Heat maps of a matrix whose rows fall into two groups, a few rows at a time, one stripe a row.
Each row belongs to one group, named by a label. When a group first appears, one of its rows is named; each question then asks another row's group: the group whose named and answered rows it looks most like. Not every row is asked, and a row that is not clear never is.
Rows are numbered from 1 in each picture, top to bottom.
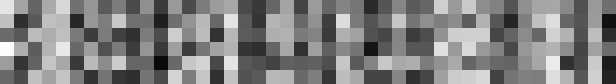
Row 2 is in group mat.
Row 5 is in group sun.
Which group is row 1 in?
mat
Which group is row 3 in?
mat
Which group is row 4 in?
mat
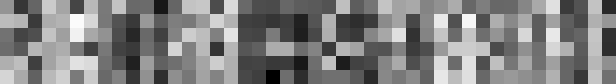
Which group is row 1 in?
sun
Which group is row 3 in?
sun
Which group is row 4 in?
mat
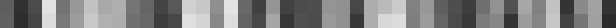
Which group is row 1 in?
sun
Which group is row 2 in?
sun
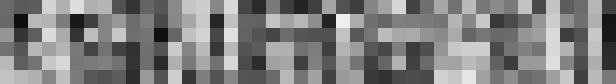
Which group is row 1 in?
sun
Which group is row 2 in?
mat
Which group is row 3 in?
sun
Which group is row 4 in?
mat
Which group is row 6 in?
mat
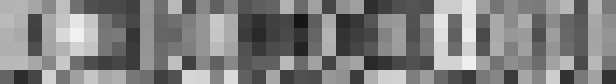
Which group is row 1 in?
mat
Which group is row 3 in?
sun
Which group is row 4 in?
sun
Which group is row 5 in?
mat
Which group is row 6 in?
sun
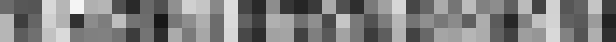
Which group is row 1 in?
sun
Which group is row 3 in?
mat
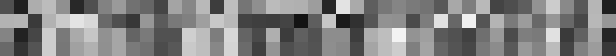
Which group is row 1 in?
mat
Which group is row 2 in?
sun
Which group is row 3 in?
sun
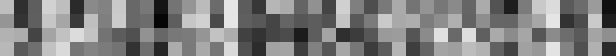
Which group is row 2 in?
sun
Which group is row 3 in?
sun
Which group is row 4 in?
mat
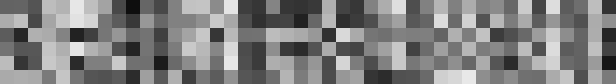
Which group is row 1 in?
sun
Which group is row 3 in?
mat
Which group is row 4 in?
sun
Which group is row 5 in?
mat
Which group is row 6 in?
mat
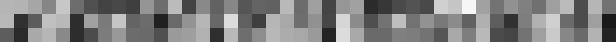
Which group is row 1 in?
mat
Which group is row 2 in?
mat
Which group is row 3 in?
mat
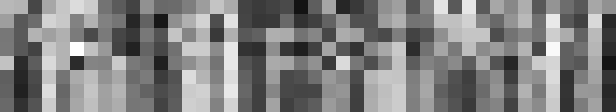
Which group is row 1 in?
sun
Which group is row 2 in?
sun
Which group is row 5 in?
mat
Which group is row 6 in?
sun
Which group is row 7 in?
sun
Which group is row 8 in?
sun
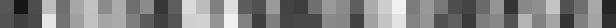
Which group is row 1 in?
sun
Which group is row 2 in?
sun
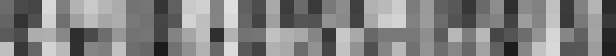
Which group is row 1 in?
sun
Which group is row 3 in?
mat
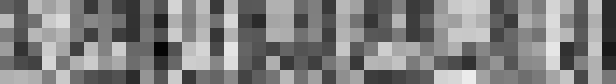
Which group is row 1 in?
mat
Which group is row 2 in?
mat
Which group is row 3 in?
mat
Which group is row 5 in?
sun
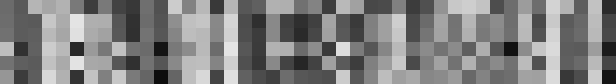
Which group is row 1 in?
mat
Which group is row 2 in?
sun
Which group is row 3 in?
sun
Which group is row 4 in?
mat
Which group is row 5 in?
sun
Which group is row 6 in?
sun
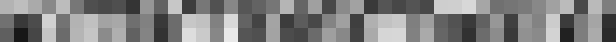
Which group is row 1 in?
mat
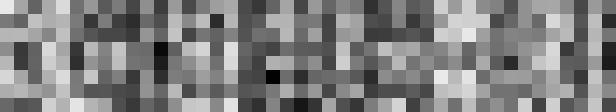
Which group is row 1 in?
mat
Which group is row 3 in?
mat
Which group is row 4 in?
sun
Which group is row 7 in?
mat
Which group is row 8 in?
sun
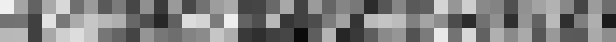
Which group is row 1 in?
mat
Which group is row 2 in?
sun
